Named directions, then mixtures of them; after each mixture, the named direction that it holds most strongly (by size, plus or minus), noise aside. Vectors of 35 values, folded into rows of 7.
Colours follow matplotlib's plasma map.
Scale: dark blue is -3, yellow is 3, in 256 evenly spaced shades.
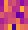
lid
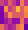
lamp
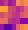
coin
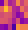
coin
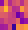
lid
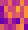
lamp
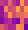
lamp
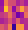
lid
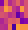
lid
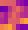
coin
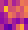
lamp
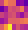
coin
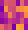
lamp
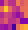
coin
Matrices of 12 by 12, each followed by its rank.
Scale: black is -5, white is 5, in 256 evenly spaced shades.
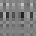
one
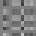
one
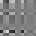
one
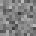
full rank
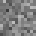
full rank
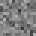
full rank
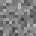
full rank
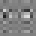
one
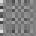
one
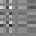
one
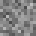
full rank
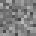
full rank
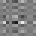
one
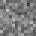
full rank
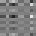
one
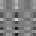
one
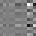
one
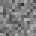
full rank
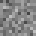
full rank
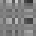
one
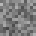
full rank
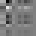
one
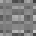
one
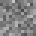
full rank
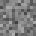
full rank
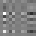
one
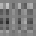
one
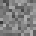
full rank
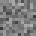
full rank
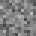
full rank
